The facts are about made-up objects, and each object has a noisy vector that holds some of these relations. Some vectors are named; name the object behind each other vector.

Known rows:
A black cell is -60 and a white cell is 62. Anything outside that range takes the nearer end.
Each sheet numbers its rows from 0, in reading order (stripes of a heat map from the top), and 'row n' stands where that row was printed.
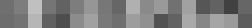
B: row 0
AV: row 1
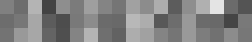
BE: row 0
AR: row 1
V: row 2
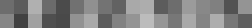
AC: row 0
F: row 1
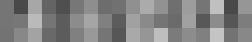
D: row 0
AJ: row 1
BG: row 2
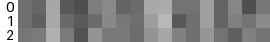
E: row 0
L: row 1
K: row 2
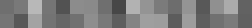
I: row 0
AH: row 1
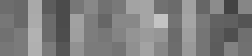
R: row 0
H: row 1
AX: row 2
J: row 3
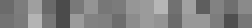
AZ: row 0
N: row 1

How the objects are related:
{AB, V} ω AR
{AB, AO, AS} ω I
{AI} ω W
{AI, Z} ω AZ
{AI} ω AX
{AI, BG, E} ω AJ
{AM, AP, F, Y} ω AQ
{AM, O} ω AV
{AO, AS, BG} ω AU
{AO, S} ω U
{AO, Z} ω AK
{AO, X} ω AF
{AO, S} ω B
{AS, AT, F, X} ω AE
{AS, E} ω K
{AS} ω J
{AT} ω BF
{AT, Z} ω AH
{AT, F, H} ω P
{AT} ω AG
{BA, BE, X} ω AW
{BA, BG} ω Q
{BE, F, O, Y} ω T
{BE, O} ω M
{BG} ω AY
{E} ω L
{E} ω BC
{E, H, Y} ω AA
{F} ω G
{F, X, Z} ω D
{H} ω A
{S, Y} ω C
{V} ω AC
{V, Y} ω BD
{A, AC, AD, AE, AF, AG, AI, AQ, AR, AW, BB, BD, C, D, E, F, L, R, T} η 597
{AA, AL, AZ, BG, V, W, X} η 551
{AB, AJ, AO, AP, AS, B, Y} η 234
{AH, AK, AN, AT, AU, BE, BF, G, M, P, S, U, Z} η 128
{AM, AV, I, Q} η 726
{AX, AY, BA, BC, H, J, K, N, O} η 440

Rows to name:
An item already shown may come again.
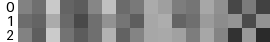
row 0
Y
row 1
AC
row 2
AP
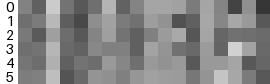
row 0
AP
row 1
AV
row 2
P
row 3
Q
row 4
M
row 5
O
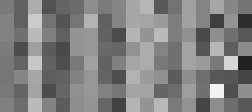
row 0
T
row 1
AP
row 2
AS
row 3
AE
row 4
AM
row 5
S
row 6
AW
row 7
AS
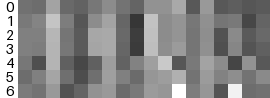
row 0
AK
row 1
AB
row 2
AO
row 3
AO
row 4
AQ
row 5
AL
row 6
X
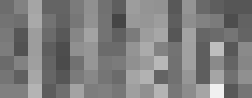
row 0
U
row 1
AU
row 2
P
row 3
AE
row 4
AZ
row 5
AF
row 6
BA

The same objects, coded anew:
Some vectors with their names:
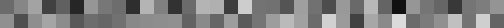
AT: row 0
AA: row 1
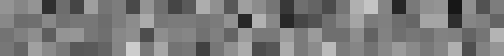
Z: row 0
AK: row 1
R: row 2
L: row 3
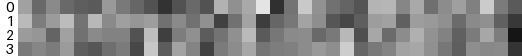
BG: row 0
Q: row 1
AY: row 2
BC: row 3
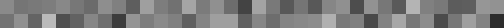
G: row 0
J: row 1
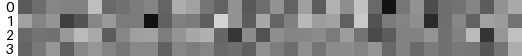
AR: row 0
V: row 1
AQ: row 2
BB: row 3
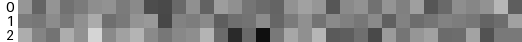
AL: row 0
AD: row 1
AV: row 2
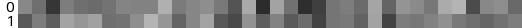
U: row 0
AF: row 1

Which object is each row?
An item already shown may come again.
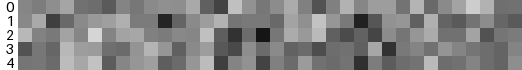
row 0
AJ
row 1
O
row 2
AV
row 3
AF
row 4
AW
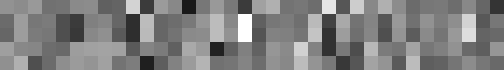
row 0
AX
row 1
AS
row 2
AS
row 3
AM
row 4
O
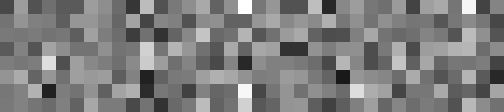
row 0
AO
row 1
N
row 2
X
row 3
B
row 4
I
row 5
BA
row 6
AI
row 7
X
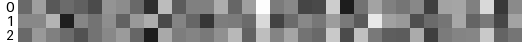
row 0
AO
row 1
AI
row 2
AB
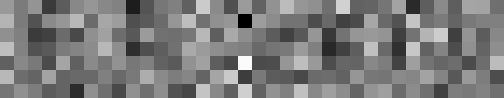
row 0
V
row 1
M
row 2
S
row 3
BE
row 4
F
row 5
AU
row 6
H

